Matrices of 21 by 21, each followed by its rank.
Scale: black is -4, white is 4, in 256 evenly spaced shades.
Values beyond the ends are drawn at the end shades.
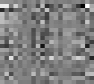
three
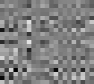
three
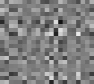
three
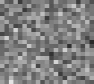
full rank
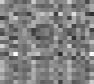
three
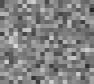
full rank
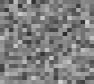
full rank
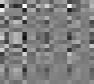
two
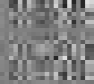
two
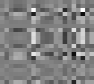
two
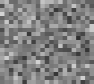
full rank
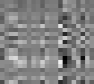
two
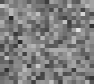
full rank
